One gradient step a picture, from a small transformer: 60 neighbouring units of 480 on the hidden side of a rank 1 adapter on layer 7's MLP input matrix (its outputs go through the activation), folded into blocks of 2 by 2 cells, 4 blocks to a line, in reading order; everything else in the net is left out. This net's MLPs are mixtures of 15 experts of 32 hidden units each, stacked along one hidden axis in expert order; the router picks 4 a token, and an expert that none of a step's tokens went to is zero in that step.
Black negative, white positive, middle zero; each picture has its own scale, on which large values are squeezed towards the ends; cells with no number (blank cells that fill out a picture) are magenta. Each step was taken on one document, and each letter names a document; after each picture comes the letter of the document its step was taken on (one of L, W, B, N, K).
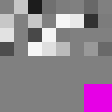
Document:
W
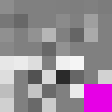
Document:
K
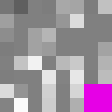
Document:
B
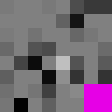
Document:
B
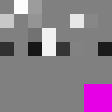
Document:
W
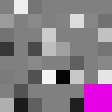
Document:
W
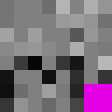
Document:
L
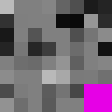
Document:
L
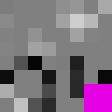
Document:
L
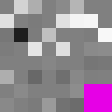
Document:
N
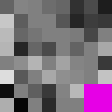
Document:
L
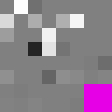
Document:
W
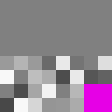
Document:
K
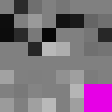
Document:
N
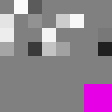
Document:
W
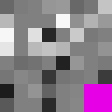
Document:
L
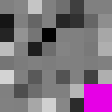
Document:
N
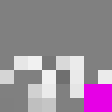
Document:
K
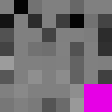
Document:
N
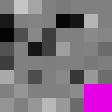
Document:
N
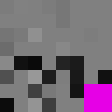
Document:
K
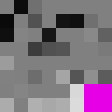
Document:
N
